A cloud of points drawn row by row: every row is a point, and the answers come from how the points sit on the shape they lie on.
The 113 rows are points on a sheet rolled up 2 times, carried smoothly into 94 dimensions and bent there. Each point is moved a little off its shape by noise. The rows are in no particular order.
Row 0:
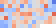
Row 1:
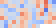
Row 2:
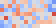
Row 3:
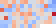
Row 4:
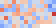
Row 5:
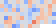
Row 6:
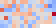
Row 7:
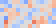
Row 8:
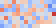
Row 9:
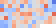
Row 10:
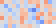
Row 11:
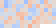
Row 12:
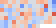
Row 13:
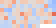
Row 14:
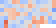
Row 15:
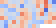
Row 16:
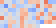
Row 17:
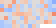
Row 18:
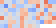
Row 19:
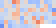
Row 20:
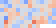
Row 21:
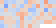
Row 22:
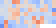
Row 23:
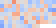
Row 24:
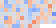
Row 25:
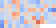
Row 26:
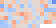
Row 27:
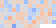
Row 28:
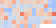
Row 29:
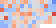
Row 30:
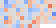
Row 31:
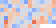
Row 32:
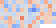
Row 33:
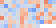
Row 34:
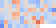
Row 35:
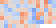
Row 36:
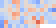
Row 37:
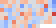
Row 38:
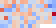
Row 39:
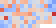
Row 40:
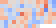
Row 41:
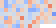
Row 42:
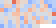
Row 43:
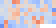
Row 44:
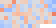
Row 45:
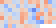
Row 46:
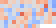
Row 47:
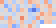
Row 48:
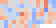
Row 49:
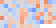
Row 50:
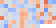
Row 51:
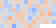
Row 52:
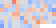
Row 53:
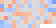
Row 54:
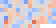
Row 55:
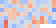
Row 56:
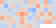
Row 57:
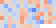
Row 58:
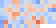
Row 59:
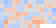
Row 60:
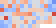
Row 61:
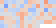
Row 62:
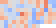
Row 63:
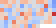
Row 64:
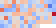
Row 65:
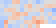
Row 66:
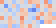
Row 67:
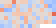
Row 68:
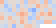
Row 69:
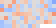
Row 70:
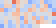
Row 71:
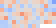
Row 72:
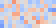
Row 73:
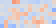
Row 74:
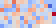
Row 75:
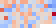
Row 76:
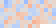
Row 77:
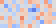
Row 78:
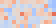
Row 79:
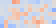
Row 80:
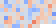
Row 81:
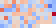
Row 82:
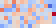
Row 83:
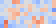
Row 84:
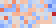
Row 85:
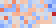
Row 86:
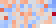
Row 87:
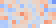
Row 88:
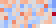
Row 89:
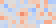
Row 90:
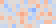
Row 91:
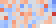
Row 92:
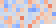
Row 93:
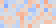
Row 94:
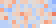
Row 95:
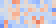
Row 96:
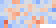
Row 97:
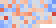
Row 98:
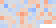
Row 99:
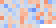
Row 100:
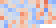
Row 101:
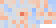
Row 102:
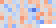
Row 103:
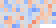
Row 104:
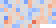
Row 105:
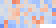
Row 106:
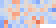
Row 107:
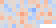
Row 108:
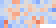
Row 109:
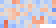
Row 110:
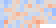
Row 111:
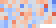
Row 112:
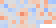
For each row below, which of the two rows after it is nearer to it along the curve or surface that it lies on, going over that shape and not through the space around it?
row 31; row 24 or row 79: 24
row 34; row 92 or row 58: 58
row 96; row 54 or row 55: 55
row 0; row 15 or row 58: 15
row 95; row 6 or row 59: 59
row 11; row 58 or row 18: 58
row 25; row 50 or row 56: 56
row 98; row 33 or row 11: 11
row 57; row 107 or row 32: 32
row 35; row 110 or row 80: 80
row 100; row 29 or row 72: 29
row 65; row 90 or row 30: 90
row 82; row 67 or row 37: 37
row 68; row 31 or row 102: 31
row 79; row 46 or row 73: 73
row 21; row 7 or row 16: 7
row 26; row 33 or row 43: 43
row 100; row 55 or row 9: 9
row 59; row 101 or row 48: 101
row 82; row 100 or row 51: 100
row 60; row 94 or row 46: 46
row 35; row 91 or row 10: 10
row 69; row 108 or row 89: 89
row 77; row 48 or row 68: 48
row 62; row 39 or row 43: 39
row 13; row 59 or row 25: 25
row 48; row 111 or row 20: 111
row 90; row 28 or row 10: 28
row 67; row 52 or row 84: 52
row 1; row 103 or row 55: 103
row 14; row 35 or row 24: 24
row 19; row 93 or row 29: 93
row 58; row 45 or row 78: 78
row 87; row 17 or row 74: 17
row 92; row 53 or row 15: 15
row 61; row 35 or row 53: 53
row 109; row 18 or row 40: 18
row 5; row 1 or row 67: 1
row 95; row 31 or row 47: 31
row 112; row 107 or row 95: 107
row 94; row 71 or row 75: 71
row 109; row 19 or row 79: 19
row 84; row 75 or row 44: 75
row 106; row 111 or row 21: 21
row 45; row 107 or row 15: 15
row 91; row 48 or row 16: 48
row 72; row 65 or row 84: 65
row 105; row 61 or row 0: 61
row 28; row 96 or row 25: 25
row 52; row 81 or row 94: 94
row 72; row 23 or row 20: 23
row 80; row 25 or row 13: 25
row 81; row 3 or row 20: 3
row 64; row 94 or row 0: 0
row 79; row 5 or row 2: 5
